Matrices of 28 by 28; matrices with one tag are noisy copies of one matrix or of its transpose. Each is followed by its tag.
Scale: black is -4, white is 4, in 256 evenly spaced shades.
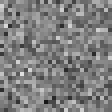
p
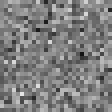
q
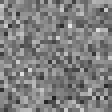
p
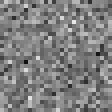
p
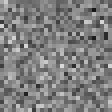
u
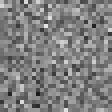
u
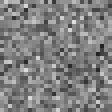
p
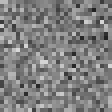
u
